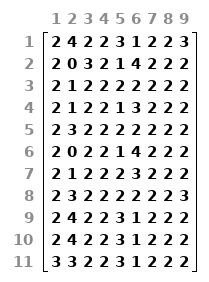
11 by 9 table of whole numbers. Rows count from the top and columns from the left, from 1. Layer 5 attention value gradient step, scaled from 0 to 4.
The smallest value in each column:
2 0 2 2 1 1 2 2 2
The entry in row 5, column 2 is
3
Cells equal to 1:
10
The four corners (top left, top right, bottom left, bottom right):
2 3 3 2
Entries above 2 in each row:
3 2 0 1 1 1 1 2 2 2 3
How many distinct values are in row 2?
5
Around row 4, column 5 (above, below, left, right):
2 2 2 3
